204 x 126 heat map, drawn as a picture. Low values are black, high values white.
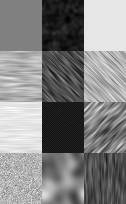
It is made of 4 by 3 panels. Panel 1,1: middling, flat. Panel 1,2: very low, blotchy, faint in contrast. Panel 1,3: very high, flat. Panel 2,1: high, streaked across. Panel 2,2: low, slanting down to the right. Panel 2,3: high, slanting down to the right. Panel 3,1: very high, streaked across, faint in contrast. Panel 3,2: very low, checkered, faint in contrast. Panel 3,3: middling, slanting up to the right, strong in contrast. Panel 4,1: high, fine-grained. Panel 4,2: middling, smooth, strong in contrast. Panel 4,3: low, streaked downward.
